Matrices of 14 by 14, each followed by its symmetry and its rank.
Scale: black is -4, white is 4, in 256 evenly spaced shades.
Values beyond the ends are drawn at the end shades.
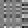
neither, rank one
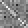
symmetric, full rank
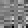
neither, rank two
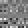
neither, rank two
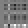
neither, rank one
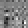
neither, rank two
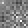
symmetric, rank three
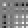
symmetric, rank one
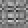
neither, rank two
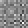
symmetric, rank three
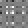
symmetric, rank one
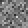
symmetric, full rank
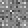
symmetric, rank three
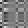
neither, rank one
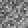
symmetric, full rank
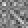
symmetric, rank three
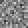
symmetric, full rank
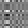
neither, rank one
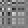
symmetric, rank one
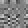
neither, rank two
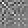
symmetric, rank three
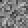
symmetric, full rank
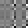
neither, rank one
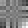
symmetric, rank one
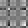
symmetric, rank one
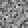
symmetric, full rank
